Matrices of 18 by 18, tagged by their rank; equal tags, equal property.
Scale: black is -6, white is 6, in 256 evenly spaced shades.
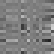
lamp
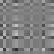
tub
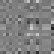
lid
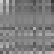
lamp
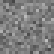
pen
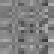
lamp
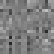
lid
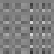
tub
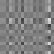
tub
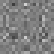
lid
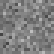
pen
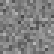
pen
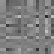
lamp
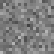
pen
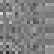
lid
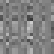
lamp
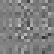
lid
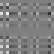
tub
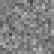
pen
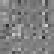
lid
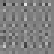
lamp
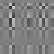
tub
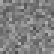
pen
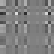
tub
